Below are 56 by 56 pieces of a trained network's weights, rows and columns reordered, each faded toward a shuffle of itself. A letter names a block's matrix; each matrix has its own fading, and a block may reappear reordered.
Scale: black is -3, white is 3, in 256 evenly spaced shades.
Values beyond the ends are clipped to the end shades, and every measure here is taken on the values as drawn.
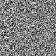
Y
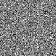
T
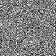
Y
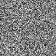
T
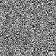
Y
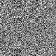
Y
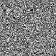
T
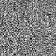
Y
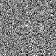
T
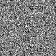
T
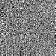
Y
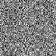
Y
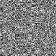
Y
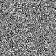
T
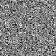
T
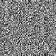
Y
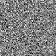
T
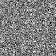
T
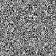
T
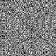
Y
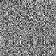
Y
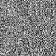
Y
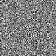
Y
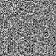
Y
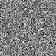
T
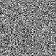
Y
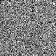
T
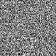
Y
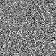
T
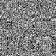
Y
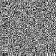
Y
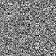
Y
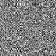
Y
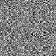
Y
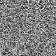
T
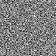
Y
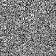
T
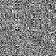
Y
